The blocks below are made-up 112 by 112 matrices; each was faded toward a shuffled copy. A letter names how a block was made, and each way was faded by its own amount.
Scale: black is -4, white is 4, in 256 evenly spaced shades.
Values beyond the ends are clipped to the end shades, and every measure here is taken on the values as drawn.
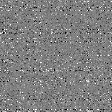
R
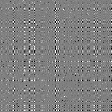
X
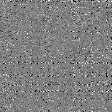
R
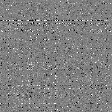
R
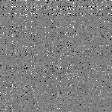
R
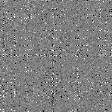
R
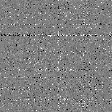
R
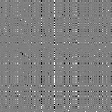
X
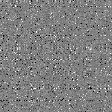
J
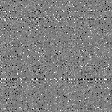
J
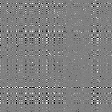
X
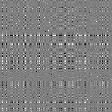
X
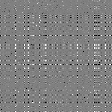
X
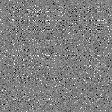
J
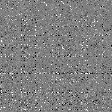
R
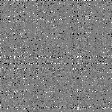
R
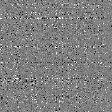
R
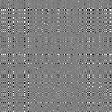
X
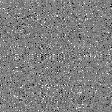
J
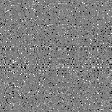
J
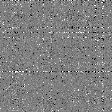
R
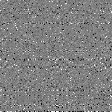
J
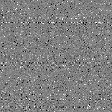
J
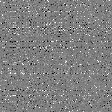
J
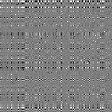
X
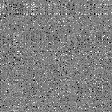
J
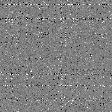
R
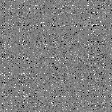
R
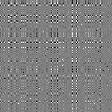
X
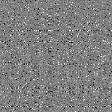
J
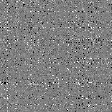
R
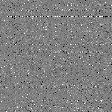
J
